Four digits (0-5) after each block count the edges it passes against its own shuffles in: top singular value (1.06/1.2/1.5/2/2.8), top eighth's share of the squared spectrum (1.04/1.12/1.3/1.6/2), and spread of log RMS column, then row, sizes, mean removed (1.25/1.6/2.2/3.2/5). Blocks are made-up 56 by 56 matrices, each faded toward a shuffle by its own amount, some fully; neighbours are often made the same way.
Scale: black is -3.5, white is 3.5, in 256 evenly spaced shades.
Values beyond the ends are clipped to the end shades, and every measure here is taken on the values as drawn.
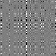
5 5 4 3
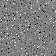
2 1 0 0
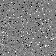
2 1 0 0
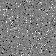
1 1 0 0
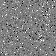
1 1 0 0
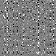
4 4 2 1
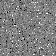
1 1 1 0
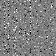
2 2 2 0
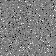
0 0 0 0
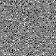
4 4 2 2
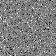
0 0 0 0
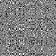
4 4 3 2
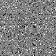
3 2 1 1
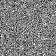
2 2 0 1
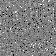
2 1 0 0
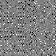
4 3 2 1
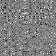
4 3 1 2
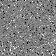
0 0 0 0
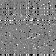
4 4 2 2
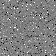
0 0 0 0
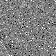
0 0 0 0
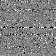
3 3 0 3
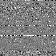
3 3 0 3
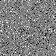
0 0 0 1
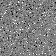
0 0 0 0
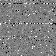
2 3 0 2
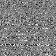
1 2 0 3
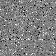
1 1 0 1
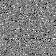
1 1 0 2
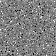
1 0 0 0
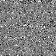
1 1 0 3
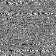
2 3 0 3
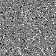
0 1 0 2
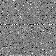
2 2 0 2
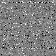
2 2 0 2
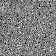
0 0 0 0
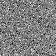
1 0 0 0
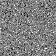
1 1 0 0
